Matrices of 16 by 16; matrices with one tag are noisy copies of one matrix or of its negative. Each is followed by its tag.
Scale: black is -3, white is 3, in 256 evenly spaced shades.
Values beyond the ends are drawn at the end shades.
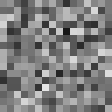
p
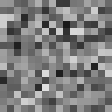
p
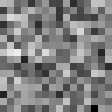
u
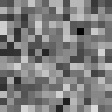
u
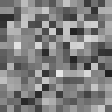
p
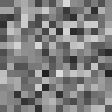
p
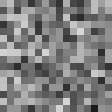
u
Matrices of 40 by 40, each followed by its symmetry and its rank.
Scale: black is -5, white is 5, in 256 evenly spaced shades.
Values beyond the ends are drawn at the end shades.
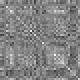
symmetric, rank five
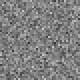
antisymmetric, full rank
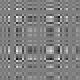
symmetric, rank one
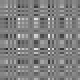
symmetric, rank one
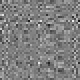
neither, rank five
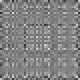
symmetric, rank two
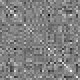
symmetric, rank five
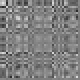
symmetric, rank two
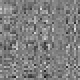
neither, rank five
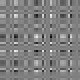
symmetric, rank one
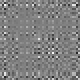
symmetric, rank two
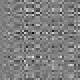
neither, rank three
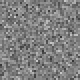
antisymmetric, full rank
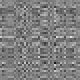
neither, rank three
